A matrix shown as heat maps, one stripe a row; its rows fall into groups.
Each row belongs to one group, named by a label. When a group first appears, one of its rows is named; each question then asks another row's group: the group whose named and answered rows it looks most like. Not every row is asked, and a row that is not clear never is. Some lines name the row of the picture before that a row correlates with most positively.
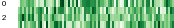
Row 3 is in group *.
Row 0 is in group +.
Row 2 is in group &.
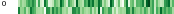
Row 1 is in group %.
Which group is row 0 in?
+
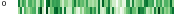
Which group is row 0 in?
%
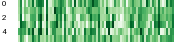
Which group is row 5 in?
+
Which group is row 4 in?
&
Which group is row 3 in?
*
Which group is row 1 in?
*
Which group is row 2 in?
*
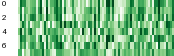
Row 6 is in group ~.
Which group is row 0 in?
*
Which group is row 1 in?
*
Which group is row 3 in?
+
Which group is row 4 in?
%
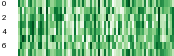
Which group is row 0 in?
%
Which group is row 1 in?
*
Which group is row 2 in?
~
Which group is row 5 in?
&
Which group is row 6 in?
*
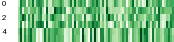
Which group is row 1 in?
*
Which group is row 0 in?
&
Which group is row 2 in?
&
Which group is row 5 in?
%
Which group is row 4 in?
%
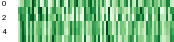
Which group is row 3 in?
&
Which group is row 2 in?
~
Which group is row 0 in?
+
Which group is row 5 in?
&
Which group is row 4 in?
&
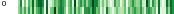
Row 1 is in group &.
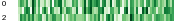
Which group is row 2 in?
&
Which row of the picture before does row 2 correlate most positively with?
1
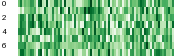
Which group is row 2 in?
&
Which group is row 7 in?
*
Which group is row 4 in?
%
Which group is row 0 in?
*
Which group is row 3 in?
~
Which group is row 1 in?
+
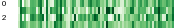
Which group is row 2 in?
~
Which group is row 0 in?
*
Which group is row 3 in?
*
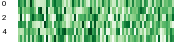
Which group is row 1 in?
*
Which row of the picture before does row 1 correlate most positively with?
1
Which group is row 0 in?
%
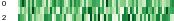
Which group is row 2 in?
%
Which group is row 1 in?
+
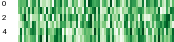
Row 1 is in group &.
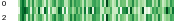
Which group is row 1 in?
+
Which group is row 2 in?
&
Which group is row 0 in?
&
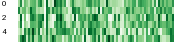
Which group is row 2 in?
~
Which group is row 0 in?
*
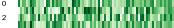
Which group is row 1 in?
+
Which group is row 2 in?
+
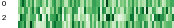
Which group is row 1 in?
+
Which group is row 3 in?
%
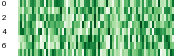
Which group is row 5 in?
+
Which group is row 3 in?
%
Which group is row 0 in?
~
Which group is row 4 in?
*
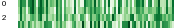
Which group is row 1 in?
~
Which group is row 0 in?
~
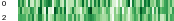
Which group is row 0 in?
%
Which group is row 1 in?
*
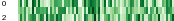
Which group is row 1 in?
+
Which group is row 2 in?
~
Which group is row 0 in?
+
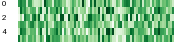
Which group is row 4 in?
*
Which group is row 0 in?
%
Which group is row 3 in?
~
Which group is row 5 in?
%
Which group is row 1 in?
*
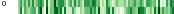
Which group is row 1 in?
*
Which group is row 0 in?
&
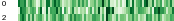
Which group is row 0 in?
%
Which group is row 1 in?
*
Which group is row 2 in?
&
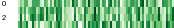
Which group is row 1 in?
~
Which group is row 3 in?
+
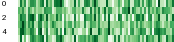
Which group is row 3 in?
&
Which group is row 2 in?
~
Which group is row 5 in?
~
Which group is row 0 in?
~
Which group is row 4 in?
*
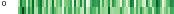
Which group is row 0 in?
&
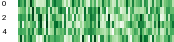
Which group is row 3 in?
*
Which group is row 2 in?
&
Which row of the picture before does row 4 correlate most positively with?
1
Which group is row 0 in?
%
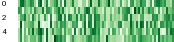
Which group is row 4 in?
&
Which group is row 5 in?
*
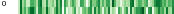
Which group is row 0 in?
*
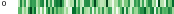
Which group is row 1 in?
%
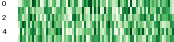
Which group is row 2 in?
%
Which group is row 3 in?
&
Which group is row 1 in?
%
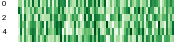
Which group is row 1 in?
~
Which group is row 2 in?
+
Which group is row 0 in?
+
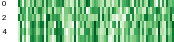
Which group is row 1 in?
&
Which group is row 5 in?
~
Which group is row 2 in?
%
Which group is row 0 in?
~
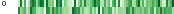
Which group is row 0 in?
~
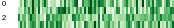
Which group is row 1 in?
+
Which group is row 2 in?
%
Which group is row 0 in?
+
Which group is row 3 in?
~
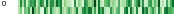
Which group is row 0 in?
~
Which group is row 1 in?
+
